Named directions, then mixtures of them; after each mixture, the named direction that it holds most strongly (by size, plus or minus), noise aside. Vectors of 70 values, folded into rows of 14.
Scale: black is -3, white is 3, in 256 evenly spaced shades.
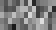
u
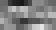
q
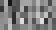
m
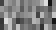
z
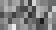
u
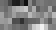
q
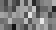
u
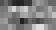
q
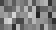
z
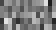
z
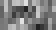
u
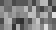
z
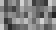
z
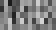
m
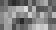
q
